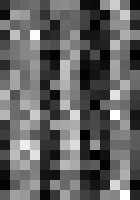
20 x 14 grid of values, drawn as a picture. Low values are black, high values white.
Average level on the scale: 40%. Seam: none. Stripes: upright, repeating 3 times. Slope: none. Ninth with the lowest average: top right.
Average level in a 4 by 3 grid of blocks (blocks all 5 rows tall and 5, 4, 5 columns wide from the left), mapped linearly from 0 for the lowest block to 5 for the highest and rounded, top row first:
311
310
541
221
